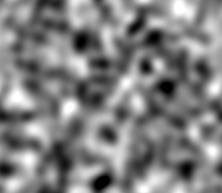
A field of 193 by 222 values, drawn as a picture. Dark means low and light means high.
Lone odd cells: none. Ninth with the highest average: top right. Histogram: bell-shaped. Ninth with the lowest average: middle right. Grain: smooth.
